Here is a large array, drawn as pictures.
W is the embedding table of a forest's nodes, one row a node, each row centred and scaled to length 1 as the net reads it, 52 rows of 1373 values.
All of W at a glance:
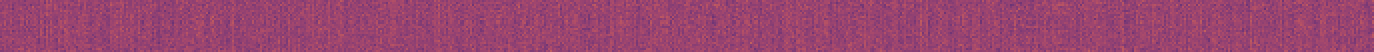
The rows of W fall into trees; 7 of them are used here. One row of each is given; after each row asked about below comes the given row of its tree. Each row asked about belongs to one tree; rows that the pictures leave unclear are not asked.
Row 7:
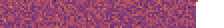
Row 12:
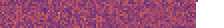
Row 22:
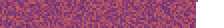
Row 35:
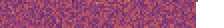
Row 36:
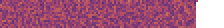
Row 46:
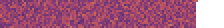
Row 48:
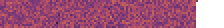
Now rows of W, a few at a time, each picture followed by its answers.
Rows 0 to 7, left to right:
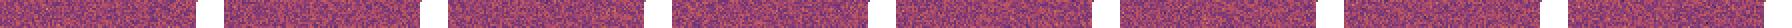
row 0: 22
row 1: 35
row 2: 36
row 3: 22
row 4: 12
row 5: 12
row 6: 35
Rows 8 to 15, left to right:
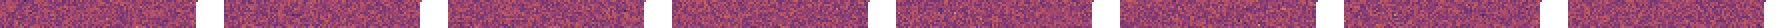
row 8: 48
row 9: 35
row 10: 36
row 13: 7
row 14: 48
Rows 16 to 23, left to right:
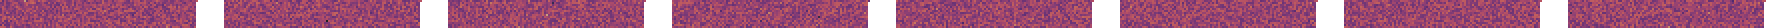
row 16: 22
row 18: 46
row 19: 48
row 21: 22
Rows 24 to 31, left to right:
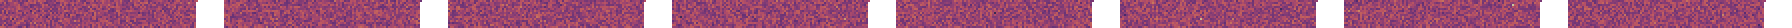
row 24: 22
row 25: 48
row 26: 36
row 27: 35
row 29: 22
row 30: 12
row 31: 22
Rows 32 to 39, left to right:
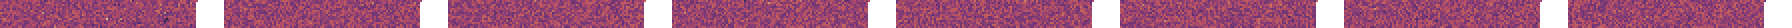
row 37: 7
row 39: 48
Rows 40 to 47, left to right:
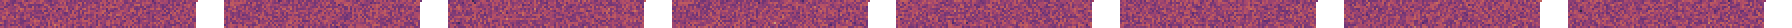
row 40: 22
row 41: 48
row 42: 36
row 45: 35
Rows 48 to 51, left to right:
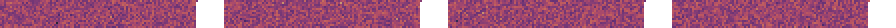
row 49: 48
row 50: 48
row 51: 46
